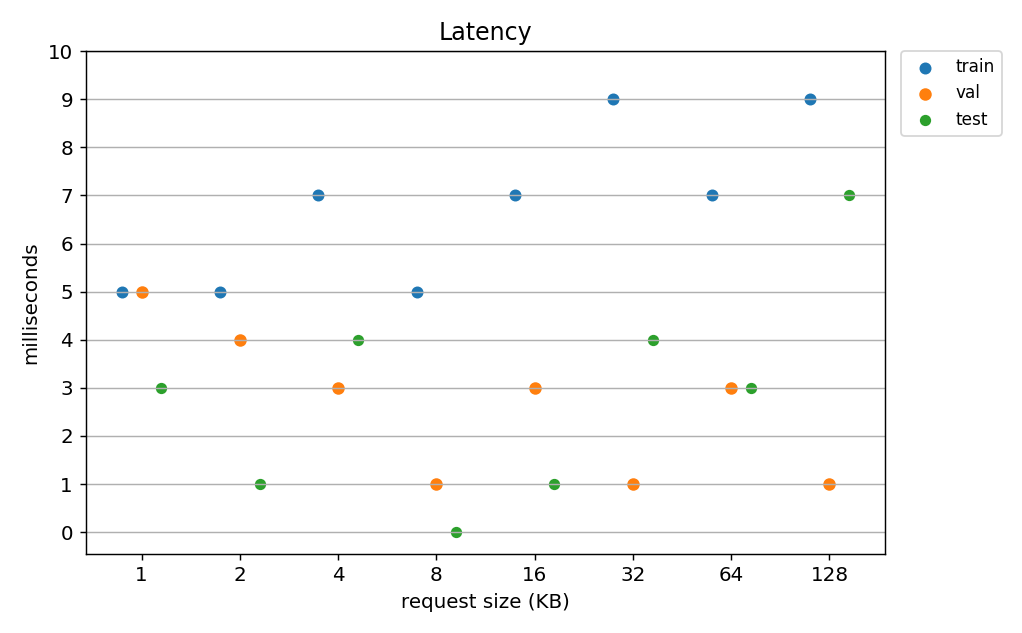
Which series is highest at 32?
train
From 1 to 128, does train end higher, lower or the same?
higher
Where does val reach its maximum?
1
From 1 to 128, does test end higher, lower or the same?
higher
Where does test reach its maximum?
128
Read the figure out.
Title: Latency
x-axis: request size (KB), ticks 1 2 4 8 16 32 64 128
y-axis: milliseconds, ticks 0 1 2 3 4 5 6 7 8 9 10
Legend: train, val, test
Values:
train: 5 5 7 5 7 9 7 9
val: 5 4 3 1 3 1 3 1
test: 3 1 4 0 1 4 3 7
